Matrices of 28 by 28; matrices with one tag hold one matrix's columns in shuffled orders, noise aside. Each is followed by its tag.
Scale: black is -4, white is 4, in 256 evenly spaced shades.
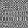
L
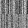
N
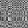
L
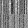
N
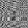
L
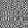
L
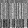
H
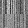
N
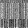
H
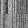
N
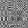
L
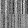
N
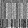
H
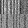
N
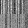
N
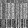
H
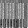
H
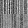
N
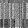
H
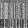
H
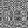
L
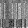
H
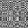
L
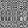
L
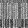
H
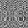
L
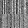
N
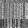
H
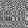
L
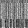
H
